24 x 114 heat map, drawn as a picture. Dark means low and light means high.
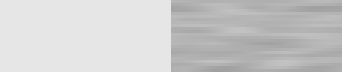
It is made of 1 by 2 panels. Panel 1,1: very high, flat. Panel 1,2: high, streaked across, faint in contrast.
